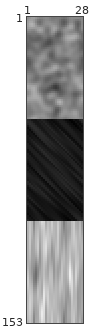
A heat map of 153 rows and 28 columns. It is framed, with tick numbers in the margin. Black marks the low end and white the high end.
The table splits into 3 rows of 1 panel. Panel 1,1: middling, blotchy. Panel 2,1: very low, slanting down to the right, faint in contrast. Panel 3,1: high, streaked downward.
